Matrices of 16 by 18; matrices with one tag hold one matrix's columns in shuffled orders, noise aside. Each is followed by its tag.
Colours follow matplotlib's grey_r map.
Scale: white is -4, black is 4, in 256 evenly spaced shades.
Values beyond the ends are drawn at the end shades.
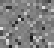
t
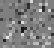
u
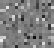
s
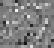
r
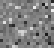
r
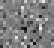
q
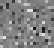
u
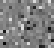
q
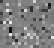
u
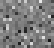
q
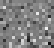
t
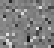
t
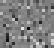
t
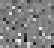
t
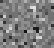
q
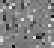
s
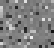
q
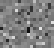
u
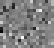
u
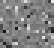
q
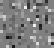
s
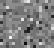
q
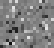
q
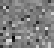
t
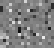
u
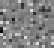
u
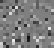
t
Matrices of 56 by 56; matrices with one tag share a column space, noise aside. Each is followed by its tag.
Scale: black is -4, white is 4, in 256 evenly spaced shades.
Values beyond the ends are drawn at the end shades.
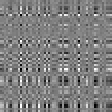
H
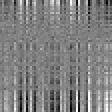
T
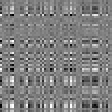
H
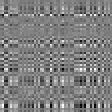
H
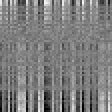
T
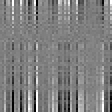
T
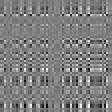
H
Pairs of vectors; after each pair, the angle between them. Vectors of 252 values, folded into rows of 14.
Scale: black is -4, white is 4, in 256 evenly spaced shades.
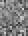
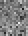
nearly opposite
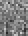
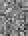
partly aligned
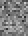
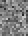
orthogonal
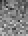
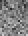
nearly parallel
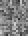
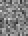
partly opposed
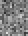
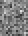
nearly opposite
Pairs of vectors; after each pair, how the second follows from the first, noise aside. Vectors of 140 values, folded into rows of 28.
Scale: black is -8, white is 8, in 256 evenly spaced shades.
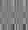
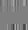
partly zeroed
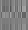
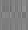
shrunk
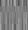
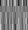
scaled up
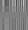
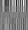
scaled up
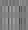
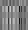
scaled up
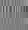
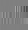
partly zeroed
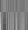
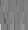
partly zeroed
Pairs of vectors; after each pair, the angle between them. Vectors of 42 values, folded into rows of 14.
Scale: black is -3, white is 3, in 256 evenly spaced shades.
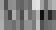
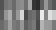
nearly opposite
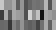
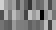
nearly parallel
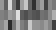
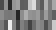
nearly opposite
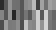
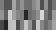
orthogonal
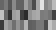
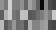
nearly opposite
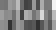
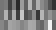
partly opposed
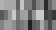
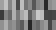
nearly parallel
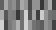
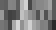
partly aligned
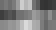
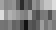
nearly opposite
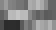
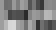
nearly opposite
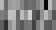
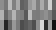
partly aligned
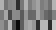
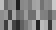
nearly parallel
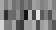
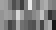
orthogonal
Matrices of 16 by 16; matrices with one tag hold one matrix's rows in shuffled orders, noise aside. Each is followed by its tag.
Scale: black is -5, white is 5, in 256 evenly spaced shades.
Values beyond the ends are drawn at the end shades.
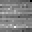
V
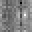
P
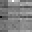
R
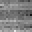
V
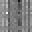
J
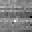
V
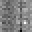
P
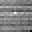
V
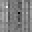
J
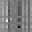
J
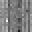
J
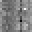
P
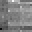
R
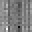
J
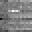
R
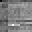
R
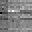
R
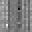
J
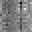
P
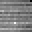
V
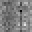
P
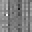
J
